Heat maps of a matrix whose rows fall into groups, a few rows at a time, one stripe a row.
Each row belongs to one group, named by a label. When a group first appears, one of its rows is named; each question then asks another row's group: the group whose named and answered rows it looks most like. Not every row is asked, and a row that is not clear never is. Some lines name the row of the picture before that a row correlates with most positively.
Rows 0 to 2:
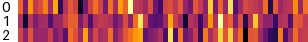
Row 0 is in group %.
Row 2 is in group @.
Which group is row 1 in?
@
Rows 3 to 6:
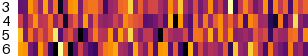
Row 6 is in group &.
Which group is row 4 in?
@
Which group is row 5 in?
%
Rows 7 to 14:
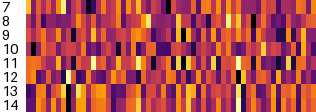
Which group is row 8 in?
@
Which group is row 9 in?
@
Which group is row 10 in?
@
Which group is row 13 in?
%
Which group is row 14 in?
%
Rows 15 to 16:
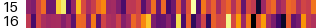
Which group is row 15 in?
%
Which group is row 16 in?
@
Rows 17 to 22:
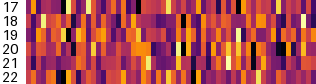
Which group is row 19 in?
%
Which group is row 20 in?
@
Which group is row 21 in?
@
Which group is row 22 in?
&
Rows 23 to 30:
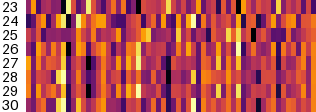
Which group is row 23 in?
&
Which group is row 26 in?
%
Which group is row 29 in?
%
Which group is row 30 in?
%
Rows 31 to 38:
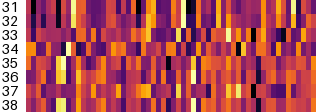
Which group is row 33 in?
@
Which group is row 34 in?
&
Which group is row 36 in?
%
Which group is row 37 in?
@
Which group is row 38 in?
%
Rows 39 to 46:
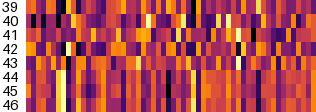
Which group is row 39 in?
&
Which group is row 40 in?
@
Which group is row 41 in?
@
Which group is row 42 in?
&
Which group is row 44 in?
%
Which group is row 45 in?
%
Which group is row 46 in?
%
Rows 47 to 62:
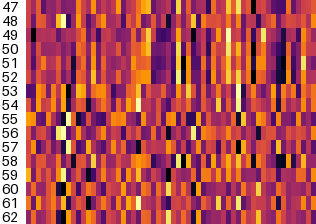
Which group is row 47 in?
@
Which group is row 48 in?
%
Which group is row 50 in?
@
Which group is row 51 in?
@
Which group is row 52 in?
@
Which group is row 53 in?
%
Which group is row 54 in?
%
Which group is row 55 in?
&
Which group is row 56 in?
%
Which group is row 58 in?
@
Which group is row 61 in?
%
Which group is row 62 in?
&
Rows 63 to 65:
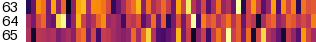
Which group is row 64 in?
%
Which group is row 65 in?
@
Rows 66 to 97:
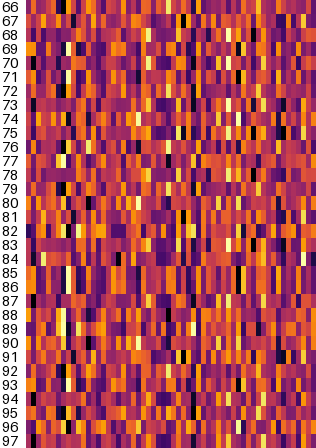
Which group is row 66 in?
&
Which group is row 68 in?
@
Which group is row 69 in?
&
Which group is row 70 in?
@
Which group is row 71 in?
&
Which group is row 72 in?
&
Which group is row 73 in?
@
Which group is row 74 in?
%
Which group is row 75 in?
@
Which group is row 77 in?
%
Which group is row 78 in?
@
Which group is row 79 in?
&
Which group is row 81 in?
@
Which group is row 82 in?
%
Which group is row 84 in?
@
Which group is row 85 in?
&
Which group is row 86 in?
&
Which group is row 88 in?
%
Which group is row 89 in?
%
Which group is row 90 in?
%
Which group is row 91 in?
@
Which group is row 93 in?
&
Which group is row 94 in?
@
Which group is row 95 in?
&
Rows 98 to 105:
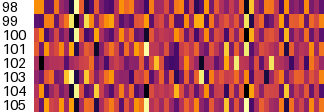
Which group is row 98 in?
&
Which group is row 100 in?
&
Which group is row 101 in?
%
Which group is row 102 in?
@
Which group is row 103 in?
%
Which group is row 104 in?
&
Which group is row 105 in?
%
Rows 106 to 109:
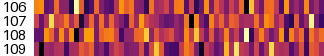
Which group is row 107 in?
@
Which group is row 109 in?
@
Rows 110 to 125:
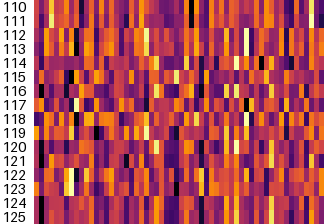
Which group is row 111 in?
@
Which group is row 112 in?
%
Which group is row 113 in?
%
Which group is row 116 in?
@
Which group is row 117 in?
&
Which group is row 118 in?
%
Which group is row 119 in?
%
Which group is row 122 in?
%
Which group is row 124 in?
@
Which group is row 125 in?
@
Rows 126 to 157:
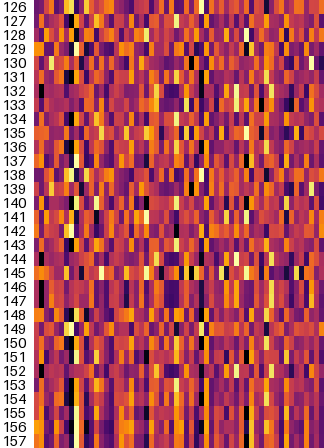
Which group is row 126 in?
%
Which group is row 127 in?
&
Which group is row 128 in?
%
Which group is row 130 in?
@
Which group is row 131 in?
&
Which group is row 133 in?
@
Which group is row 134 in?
&
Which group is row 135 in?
@
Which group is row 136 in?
&
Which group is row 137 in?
&
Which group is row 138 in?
%
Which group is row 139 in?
@
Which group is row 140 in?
&
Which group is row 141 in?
%
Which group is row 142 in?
%
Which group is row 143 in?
&
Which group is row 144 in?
@
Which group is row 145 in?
@
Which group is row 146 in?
@
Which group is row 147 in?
@
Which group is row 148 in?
&
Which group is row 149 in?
%
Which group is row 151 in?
&
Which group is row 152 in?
@
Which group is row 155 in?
&
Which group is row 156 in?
&
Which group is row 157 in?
&
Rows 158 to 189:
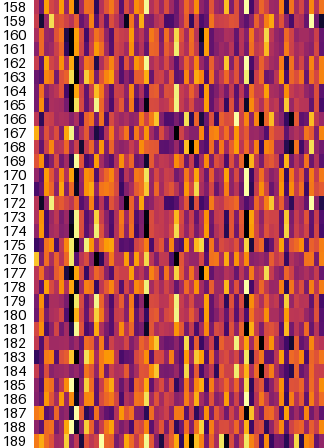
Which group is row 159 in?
@
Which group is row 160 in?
&
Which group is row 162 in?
%
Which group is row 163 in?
%
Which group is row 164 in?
&
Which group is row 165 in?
&
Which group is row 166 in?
@
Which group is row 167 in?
%
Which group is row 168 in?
@
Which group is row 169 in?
&
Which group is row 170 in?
%
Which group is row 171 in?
%
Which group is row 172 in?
@
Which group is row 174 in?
&
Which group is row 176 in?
%
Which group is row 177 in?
&
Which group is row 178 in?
%
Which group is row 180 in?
&
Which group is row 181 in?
&
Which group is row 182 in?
@
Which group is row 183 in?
%
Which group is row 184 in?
@
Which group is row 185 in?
%
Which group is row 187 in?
&
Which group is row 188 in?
%
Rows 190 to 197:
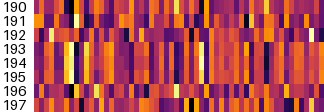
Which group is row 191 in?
&
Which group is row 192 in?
@
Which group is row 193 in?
%
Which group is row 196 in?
&
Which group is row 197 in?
@
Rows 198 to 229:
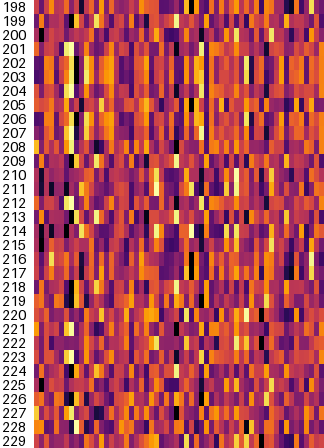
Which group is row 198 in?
@
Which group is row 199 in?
&
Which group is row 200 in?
@
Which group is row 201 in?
%
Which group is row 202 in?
%
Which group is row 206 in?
%
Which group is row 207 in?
%
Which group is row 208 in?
%
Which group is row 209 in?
&
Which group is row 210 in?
@
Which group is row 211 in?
@
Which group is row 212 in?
%
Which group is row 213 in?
&
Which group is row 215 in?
@
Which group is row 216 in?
@
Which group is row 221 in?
%
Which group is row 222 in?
@
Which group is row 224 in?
&
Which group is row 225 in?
@
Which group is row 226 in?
&
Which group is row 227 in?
%
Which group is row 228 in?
&
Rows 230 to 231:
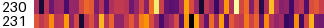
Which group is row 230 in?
@
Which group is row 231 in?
@
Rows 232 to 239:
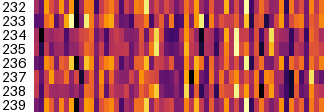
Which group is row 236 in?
%
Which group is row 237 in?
@
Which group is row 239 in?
%
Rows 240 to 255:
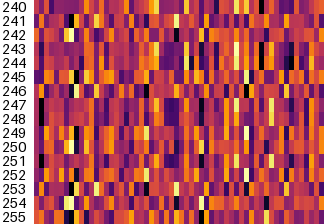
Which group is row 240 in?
@
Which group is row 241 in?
&
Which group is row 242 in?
%
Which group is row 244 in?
@
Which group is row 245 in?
%
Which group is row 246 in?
&
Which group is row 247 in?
@
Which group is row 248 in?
@
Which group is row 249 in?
%
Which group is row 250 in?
%
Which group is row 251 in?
@
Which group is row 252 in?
%
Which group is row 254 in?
%
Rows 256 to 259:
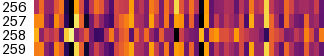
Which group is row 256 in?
&
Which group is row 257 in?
&
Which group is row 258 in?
%
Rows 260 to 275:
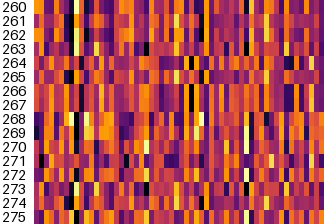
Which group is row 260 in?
&
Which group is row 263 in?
&
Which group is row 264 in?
@
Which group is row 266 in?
@
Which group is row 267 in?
@
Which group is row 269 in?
%
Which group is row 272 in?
%
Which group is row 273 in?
&
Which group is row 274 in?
&
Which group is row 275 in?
%
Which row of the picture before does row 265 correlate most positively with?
256
